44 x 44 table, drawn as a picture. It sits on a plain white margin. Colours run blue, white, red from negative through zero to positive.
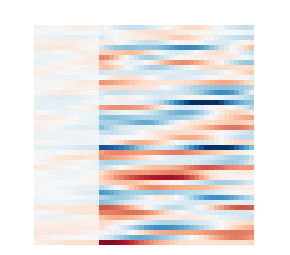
The ninth with the highest average is the bottom middle. A vertical seam about 30% of the way across splits the table, and the left part is calmer. The grain runs across in streaks.
